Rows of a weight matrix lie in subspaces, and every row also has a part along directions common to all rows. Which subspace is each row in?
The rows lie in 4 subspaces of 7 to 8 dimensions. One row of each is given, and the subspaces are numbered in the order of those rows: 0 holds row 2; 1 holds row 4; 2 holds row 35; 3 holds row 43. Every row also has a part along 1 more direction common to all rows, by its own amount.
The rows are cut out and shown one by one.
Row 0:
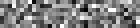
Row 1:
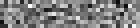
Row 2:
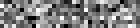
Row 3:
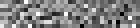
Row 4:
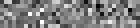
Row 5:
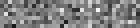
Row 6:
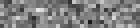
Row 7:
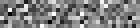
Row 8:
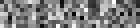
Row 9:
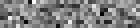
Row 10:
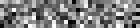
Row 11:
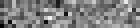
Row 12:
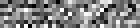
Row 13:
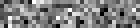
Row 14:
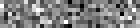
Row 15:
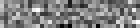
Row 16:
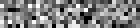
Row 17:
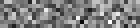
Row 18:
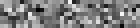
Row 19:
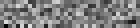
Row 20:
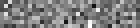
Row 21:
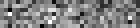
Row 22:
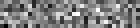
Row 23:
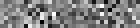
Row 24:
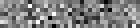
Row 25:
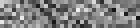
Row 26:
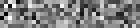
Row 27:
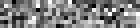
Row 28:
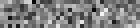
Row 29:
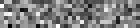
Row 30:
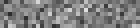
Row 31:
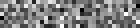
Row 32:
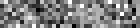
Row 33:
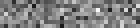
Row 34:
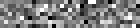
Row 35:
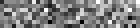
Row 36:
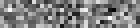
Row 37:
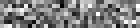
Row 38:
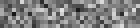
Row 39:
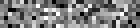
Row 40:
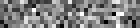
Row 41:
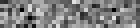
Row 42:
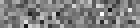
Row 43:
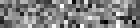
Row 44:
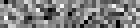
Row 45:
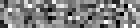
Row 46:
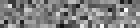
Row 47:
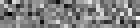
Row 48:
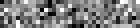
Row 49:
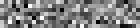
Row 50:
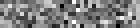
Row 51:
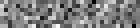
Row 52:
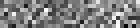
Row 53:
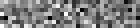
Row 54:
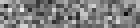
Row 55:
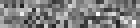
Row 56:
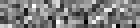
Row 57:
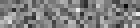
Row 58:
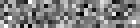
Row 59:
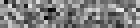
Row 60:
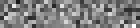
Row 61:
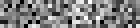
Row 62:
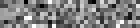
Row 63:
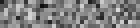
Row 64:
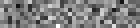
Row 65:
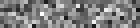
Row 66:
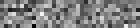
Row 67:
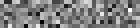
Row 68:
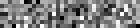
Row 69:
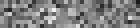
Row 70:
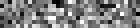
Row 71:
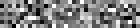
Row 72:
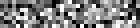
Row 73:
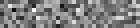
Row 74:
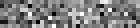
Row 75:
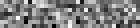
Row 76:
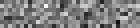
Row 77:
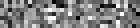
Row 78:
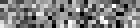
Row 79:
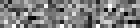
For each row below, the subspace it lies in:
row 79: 0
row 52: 2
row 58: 3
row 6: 0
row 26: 3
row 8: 1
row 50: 3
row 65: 3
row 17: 2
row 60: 3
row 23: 1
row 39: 2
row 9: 1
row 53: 2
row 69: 2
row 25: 0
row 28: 1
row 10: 3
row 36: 0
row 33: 0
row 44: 2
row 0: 0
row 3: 2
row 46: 0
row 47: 1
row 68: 1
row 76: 3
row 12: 3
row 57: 3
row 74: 1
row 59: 2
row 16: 2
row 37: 3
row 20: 0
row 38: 0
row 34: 1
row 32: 0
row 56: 3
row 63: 1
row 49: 2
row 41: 0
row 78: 3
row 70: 2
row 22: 0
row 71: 0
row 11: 2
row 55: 3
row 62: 1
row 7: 2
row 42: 1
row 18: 0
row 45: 2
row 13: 1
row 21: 2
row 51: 1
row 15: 0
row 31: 0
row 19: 3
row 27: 0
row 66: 3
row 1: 2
